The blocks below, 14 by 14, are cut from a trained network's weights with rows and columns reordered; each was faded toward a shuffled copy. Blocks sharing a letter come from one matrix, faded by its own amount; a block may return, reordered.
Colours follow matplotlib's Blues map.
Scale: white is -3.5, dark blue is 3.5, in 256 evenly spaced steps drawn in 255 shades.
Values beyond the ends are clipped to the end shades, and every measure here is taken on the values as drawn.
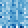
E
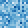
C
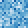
C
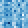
E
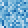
C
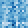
E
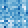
E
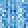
E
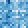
E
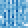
E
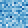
C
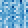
E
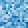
C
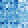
E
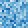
C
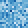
C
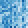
E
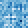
E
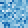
C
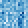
E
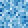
C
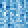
E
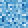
C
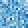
C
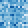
E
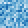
C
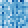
E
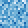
C
